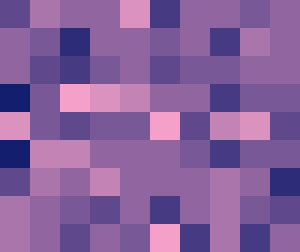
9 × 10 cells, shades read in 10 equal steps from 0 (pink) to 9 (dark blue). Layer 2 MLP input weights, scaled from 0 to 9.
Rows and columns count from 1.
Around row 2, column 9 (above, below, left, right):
5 4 7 4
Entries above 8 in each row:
0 0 0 1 0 1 0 0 0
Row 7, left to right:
6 3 4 2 4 4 4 3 4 8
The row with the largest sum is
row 3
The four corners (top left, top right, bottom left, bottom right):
6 4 3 4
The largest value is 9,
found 2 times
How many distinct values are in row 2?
5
